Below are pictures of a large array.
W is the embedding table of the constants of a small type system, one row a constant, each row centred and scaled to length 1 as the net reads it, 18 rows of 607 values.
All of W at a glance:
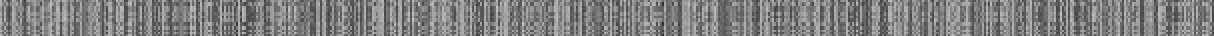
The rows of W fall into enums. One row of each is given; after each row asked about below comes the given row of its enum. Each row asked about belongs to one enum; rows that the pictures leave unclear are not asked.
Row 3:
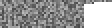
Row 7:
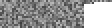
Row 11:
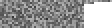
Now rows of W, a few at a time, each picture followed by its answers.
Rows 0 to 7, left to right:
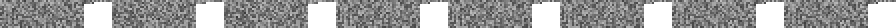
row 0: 7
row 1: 11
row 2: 11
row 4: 3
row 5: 3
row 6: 7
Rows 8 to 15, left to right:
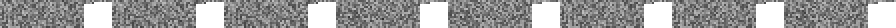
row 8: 3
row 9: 7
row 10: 7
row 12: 11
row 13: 3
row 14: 3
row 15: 11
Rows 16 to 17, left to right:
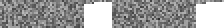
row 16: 3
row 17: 11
